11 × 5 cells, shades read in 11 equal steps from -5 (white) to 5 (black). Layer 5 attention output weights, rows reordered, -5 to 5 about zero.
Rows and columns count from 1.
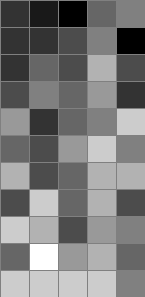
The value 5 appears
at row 1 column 3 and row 2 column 5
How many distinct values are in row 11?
2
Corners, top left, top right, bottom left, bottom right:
3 0 -3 0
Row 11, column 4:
-3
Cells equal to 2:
9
